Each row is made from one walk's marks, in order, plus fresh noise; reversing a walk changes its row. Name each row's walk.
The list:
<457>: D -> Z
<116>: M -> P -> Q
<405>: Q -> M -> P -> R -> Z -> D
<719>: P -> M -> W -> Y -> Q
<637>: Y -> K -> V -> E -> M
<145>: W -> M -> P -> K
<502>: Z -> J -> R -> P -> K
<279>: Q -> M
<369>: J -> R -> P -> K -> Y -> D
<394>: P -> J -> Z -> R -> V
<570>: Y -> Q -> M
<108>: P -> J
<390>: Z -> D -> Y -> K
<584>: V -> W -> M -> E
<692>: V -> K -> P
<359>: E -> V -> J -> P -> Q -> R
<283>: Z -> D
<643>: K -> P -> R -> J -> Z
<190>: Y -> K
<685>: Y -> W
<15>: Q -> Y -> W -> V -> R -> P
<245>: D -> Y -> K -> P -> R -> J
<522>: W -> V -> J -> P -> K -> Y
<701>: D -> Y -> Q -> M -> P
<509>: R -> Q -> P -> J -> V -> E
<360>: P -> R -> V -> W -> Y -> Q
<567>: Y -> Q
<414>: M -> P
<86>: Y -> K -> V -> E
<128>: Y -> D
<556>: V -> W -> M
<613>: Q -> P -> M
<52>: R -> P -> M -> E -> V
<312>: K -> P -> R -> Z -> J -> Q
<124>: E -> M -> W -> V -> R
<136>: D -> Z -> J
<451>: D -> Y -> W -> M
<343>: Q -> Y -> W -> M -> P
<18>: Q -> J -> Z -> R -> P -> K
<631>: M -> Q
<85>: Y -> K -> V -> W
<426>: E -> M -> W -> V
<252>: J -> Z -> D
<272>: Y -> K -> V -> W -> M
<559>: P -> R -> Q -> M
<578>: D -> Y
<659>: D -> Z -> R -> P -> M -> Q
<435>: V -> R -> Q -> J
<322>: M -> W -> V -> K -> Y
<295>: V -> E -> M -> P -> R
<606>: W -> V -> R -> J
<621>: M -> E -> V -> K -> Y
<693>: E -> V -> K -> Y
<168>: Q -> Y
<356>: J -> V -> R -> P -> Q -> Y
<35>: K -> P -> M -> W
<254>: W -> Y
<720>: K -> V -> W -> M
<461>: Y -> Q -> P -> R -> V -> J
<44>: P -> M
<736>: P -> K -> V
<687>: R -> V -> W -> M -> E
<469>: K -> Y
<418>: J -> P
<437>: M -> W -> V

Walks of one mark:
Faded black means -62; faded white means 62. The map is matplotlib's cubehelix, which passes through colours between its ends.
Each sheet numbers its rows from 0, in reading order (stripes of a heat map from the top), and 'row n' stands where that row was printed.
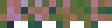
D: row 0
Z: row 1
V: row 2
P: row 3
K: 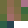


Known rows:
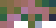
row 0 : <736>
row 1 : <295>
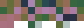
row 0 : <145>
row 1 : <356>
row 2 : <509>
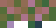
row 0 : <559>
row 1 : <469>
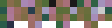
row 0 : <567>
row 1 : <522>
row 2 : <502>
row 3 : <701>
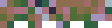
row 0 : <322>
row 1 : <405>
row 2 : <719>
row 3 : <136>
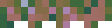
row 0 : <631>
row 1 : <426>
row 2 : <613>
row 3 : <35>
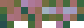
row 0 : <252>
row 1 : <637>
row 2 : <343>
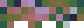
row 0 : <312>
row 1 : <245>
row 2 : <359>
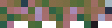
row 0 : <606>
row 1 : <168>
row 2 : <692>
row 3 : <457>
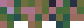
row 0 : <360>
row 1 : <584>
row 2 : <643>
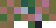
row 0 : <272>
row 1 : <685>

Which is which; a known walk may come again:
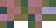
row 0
<254>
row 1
<637>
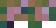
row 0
<128>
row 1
<414>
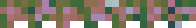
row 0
<279>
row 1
<85>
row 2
<613>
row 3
<136>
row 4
<621>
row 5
<418>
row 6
<461>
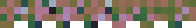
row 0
<272>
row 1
<283>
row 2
<578>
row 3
<457>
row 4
<736>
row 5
<108>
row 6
<190>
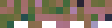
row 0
<437>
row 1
<44>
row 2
<145>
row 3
<52>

